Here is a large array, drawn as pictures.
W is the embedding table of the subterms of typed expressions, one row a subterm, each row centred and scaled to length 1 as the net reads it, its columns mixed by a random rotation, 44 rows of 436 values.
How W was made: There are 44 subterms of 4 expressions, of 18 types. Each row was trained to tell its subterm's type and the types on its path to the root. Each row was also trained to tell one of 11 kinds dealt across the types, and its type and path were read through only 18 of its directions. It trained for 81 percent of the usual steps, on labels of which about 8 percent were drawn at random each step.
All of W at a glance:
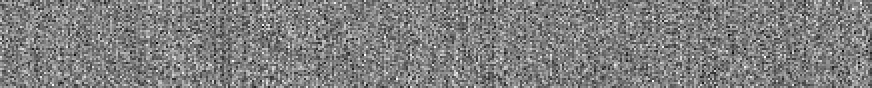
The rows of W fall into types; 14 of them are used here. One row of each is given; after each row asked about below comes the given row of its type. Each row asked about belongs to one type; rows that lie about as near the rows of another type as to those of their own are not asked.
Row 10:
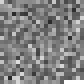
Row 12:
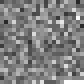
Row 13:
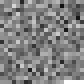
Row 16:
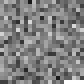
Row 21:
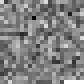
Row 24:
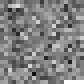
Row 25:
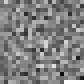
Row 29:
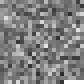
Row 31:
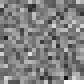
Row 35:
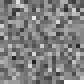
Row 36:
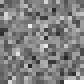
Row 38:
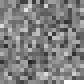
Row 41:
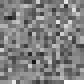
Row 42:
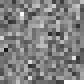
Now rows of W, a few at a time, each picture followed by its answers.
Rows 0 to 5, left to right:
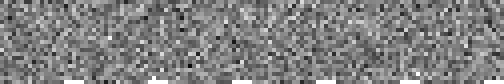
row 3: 41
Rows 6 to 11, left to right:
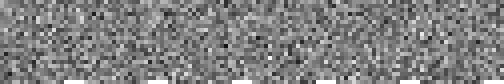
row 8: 10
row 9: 29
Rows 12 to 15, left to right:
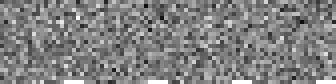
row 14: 41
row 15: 10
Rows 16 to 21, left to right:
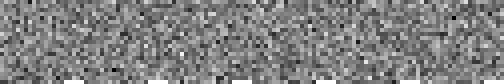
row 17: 31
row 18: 29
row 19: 21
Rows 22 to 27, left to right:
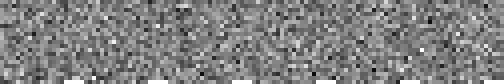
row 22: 10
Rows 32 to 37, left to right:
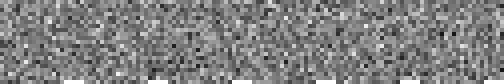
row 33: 41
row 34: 21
